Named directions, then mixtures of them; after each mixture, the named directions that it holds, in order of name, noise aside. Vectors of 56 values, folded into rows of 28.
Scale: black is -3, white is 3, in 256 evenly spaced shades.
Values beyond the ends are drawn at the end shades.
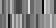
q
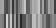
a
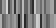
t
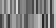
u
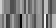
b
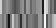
b, q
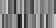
b, t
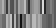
a, q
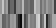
a, b, t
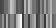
b, q, t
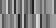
t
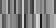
t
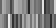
q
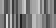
a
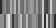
b, q, u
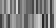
u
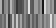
q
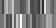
a, q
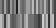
u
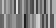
t, u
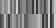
u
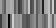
q, u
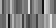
q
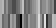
a, b, t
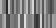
b, t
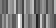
b, t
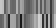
a, b, u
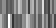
q, u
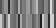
t, u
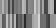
a, t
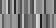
t
